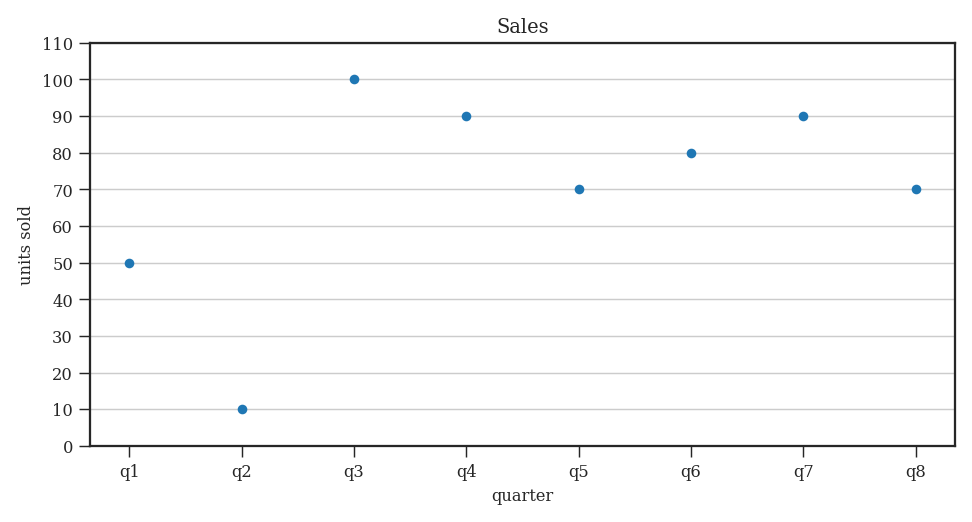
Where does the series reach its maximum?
q3
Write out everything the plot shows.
Title: Sales
x-axis: quarter, ticks q1 q2 q3 q4 q5 q6 q7 q8
y-axis: units sold, ticks 0 10 20 30 40 50 60 70 80 90 100 110
Values:
50 10 100 90 70 80 90 70
